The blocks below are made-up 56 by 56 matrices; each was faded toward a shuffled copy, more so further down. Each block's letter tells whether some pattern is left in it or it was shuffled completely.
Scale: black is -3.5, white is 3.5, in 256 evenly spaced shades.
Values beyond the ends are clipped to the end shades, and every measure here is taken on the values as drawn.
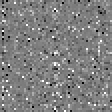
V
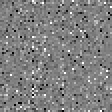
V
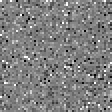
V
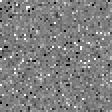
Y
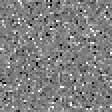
Y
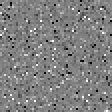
Y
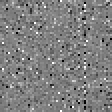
V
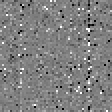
V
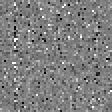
V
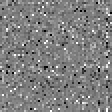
V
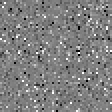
V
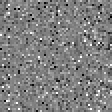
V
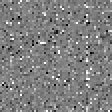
V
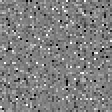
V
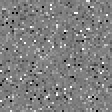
Y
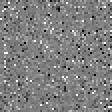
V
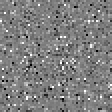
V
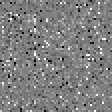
V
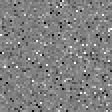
Y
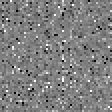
V
